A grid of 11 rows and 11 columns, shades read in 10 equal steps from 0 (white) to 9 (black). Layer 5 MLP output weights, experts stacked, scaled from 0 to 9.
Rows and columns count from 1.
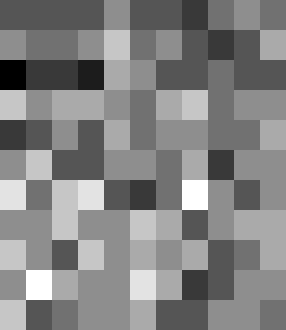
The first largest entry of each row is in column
8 9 1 6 1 9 6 8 3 8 2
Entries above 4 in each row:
9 6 9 2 6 4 5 1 3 2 5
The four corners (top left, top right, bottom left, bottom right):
6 5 2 5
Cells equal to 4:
37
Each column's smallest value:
1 0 2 1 2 1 3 0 4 3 3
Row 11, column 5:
4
